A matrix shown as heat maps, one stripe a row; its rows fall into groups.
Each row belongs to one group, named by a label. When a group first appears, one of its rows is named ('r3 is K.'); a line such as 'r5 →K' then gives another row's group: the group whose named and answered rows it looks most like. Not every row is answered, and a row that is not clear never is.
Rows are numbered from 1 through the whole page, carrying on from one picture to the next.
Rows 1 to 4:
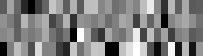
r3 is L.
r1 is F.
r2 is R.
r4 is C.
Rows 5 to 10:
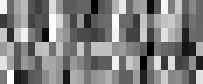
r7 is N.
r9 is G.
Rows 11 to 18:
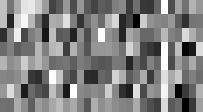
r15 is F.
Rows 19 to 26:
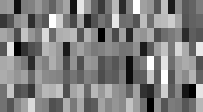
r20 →N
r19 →L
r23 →F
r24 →F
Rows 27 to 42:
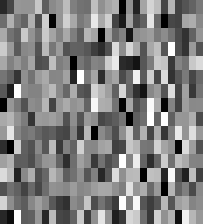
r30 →G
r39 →G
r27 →N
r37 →C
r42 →C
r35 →F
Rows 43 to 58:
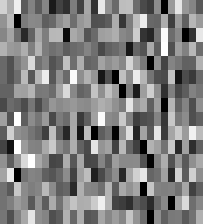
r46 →F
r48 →C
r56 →L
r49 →N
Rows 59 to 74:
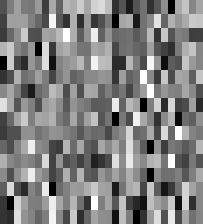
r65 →F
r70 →G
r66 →G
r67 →C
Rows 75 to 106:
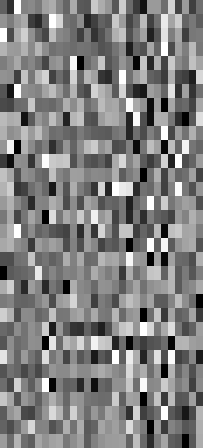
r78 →F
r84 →F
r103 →G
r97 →G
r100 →G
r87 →G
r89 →F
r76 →N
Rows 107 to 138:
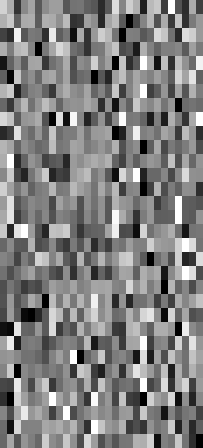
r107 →G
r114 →C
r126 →R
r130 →C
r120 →G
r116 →C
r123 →N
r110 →N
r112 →R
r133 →L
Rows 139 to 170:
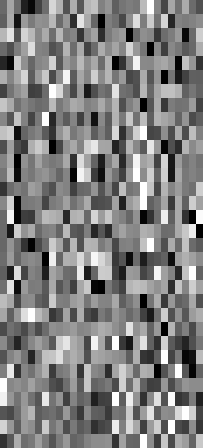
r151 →L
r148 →L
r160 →G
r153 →L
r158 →C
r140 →L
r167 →G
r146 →G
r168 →R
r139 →F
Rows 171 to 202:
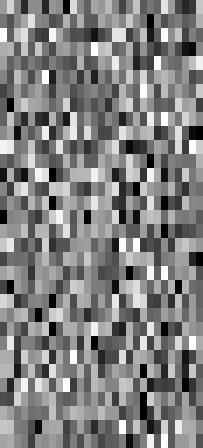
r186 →N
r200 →G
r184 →N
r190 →F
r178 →R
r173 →N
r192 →L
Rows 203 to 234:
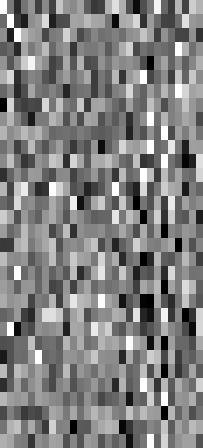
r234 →F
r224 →G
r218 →G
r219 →R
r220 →C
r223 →R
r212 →F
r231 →F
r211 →F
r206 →R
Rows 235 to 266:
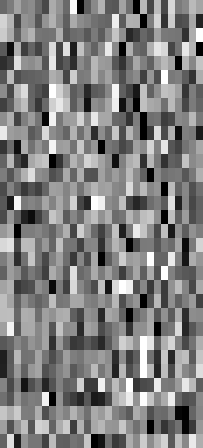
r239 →C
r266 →L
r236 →G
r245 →L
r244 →G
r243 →G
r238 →C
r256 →G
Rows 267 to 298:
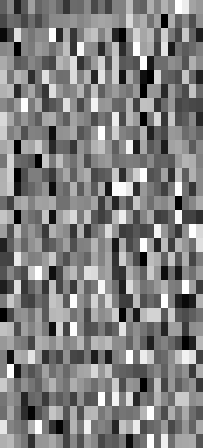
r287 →C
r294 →G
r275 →G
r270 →L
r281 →C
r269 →C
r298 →F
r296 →F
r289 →N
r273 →G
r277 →R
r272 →G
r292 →R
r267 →R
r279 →L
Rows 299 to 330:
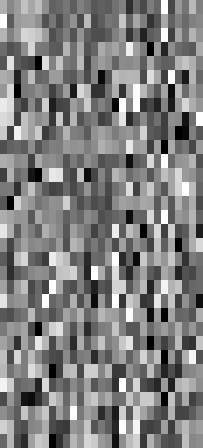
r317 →N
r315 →G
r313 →R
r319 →N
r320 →G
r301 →F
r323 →R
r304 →G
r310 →F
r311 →N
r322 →N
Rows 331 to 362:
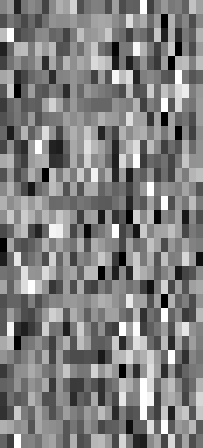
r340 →C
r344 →F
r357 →N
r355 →L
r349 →C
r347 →N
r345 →F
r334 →C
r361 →F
